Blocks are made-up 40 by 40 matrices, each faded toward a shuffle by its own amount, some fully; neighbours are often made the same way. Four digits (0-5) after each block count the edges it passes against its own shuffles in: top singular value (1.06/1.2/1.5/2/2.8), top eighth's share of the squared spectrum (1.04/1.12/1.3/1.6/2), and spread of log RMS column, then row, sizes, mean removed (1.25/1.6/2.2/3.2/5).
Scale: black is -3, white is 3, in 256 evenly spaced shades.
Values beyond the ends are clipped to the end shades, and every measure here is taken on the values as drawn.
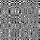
4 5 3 2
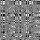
4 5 3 3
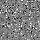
2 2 0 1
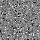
0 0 0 0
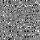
3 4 1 2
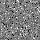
0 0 0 0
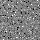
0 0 0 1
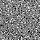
2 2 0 1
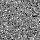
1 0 0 0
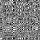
4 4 2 3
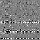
3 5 1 3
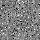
0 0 0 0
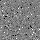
0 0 0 0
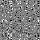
3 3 2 1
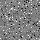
0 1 0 0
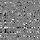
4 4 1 2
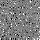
3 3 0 1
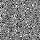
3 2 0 0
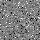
2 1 0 0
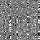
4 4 3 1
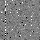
3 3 1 0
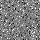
0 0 0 0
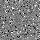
0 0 0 0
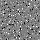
0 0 0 0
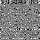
3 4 1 2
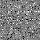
2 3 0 2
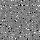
1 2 0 1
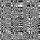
4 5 3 3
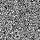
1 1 0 0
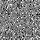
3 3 1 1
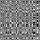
4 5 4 3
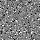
1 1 0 0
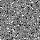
1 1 0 0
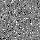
2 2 1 0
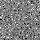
0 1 0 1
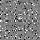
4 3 2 1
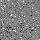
2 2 0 1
